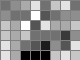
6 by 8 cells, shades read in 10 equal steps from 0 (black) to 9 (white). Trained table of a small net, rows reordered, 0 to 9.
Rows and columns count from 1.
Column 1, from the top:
4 5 7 7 8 8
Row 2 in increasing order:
3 4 4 4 5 5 5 9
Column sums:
39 33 30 27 20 33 32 36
